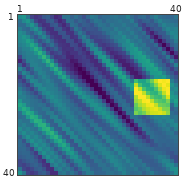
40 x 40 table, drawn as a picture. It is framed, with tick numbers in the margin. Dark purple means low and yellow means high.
Odd patch: higher, in the middle right. Ninth with the highest average: middle right. Histogram: skewed, a long tail of high values. Grain: diagonal, down to the right.
